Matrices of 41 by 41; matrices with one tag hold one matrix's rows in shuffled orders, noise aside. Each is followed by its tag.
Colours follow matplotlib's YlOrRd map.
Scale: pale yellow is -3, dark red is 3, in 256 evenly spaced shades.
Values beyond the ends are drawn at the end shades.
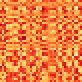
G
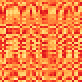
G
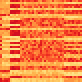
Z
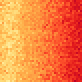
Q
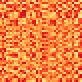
G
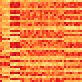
Z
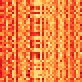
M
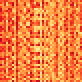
M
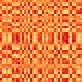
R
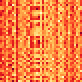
M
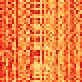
M
